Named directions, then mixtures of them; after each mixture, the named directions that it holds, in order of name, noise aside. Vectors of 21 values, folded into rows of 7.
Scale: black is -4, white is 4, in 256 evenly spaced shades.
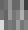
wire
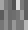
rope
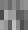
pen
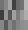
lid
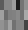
rope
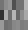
lid, pen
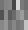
lid, rope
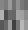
pen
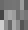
pen, wire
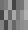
lid
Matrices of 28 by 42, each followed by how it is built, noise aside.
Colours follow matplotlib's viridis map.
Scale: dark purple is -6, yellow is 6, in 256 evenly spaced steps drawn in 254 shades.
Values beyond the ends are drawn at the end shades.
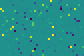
sparse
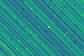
Toeplitz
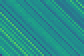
Toeplitz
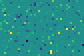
sparse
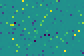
sparse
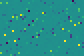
sparse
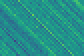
Toeplitz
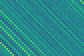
Toeplitz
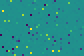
sparse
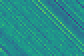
Toeplitz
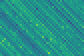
Toeplitz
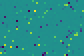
sparse
